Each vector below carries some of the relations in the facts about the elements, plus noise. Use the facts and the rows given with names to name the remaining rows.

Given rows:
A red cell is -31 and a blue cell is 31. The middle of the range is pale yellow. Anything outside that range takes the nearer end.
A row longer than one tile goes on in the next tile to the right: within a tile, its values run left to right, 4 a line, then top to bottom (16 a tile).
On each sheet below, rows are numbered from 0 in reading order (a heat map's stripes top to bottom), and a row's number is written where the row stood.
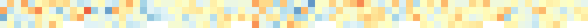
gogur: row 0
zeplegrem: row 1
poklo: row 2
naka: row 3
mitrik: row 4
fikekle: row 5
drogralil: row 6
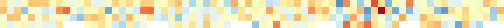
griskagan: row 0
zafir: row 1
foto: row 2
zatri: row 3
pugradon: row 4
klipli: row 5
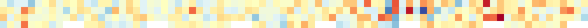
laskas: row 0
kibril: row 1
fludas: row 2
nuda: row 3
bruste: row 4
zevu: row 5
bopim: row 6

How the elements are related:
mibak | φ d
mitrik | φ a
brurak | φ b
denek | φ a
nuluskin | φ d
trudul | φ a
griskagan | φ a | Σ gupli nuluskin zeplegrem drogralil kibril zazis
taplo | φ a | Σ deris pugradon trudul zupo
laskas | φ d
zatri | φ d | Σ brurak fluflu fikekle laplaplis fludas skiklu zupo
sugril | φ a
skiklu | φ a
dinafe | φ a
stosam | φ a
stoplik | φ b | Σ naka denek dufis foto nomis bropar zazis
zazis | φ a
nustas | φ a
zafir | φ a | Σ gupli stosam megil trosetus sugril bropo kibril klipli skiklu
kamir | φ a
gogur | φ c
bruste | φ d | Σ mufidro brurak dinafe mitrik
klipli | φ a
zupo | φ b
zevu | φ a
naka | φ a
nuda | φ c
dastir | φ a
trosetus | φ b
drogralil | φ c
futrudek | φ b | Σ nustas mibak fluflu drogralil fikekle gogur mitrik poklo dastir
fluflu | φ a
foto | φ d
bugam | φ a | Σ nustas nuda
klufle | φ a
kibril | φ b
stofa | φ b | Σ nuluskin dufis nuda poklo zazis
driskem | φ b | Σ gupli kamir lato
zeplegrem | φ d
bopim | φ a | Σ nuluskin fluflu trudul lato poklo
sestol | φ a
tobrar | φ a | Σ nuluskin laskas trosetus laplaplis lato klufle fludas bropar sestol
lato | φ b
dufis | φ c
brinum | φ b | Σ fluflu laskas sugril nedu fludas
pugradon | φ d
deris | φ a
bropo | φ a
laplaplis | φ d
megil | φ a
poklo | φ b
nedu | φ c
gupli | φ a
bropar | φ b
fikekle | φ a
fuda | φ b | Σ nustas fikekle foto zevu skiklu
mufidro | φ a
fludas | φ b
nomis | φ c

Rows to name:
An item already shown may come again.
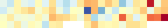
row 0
lato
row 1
zevu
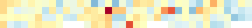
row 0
zazis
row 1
nedu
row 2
zeplegrem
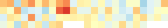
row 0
bugam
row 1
bropar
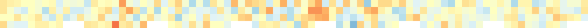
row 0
zazis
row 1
trudul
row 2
foto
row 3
fuda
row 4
mibak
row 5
nuluskin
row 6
trosetus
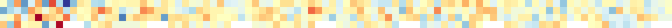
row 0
kamir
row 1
brinum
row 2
gupli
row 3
tobrar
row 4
brurak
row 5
futrudek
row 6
dufis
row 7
kibril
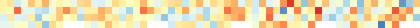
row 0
stofa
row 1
tobrar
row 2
fuda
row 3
taplo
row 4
driskem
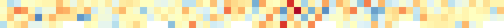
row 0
brinum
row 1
drogralil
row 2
zatri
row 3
deris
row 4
stoplik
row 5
sugril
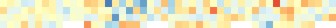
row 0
nuluskin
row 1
nomis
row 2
zupo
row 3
dastir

